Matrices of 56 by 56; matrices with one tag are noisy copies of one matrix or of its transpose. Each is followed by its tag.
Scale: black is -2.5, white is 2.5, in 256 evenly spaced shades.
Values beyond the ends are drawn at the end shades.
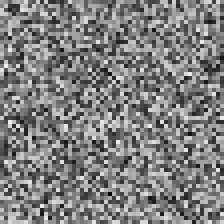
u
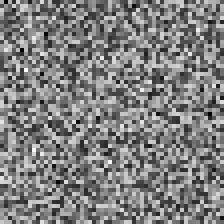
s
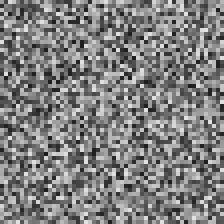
s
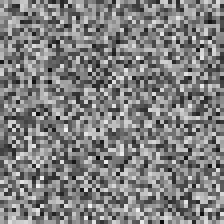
u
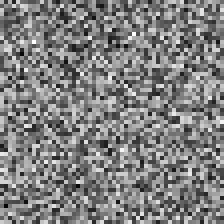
s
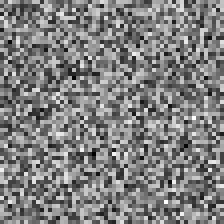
s
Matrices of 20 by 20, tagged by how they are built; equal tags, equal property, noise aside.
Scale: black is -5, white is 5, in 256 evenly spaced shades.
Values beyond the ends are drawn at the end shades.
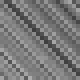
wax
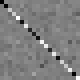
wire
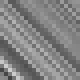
wax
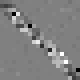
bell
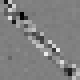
bell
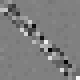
bell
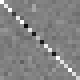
wire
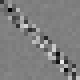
bell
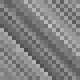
wax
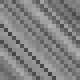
wax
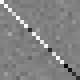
wire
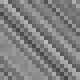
wax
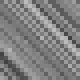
wax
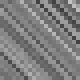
wax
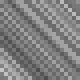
wax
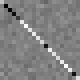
wire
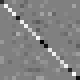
wire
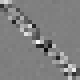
bell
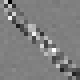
bell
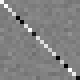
wire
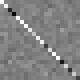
wire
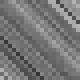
wax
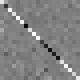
wire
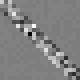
bell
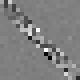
bell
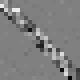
bell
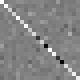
wire
